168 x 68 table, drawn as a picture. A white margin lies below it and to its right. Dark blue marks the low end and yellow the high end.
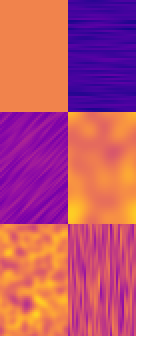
The table splits into 3 rows of 2 panels. Panel 1,1: high, flat. Panel 1,2: very low, streaked across, faint in contrast. Panel 2,1: low, slanting up to the right, faint in contrast. Panel 2,2: high, smooth. Panel 3,1: high, blotchy. Panel 3,2: middling, streaked downward.
